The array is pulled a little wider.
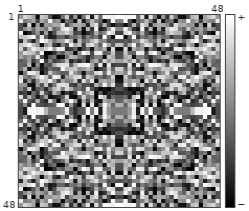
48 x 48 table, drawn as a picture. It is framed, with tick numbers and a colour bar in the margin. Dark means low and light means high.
The texture is fine-grained noise. Overall the values sit about 50% of the way up the scale. Its left and right halves mirror each other, and so do its top and bottom. No overall slope runs across the table.
